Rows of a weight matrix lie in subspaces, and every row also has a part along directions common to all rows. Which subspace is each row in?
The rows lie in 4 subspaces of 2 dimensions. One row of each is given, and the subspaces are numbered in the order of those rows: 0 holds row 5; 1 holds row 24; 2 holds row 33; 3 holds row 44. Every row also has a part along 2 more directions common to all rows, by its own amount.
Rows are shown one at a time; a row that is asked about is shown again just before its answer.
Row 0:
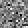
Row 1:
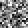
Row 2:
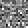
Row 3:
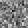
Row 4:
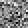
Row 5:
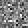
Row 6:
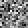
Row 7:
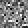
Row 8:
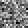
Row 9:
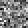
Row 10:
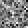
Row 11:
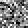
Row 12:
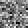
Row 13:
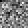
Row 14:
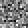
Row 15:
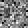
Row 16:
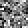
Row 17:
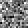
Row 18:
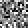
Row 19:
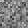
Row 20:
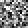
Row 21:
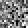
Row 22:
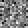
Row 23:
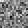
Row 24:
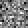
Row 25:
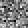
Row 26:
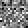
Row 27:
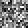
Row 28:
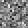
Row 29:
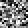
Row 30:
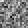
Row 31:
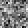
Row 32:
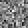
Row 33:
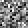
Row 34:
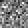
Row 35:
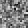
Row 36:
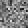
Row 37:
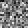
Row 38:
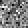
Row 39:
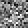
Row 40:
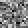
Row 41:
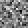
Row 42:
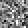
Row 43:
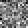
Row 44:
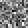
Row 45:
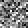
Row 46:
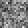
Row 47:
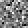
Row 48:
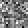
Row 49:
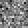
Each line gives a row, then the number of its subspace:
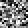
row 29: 3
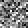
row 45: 2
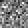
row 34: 2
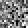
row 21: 3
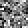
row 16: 1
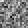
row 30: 2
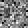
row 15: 2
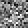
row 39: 0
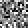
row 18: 3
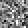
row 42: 3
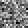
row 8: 1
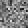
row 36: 1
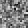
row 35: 2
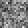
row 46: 1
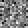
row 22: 2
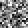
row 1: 3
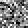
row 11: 3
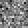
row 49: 1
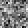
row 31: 1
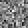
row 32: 3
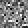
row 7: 0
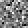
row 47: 0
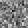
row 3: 3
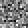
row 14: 0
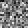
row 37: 2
